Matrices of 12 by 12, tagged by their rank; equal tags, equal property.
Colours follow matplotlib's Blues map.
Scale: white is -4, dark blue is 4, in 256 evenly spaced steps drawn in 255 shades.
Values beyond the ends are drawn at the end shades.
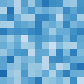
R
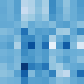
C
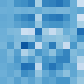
C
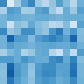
C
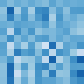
C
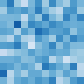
R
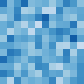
R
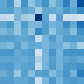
C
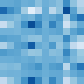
C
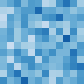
R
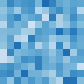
R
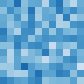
R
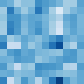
C
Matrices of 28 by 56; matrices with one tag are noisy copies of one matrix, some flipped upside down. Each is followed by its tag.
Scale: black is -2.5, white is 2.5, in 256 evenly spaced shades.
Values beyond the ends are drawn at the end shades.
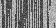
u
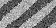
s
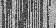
u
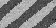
s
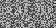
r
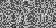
r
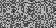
r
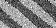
s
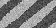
s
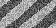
s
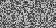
r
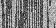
u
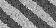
s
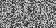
r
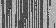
u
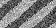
s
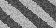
s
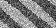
s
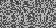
r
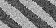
s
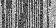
u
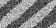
s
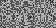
r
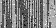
u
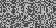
r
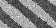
s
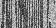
u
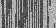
u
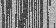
u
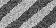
s
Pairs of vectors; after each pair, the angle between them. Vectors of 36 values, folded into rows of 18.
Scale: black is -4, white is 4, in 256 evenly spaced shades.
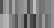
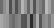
partly aligned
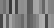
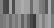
orthogonal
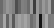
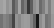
orthogonal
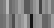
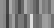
nearly opposite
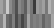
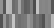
partly aligned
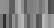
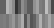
orthogonal
